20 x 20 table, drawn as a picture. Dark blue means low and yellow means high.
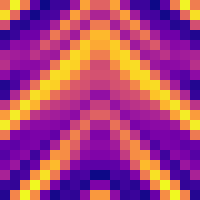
No single row or column stands out from its neighbours. No overall slope runs across the table. It is mirror symmetric from left to right.
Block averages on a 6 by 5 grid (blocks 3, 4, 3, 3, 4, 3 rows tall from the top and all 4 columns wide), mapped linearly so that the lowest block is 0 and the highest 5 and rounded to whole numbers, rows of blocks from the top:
2 1 3 1 2 / 0 3 5 3 0 / 1 5 2 5 1 / 4 1 2 1 4 / 0 3 0 3 0 / 2 0 0 0 2
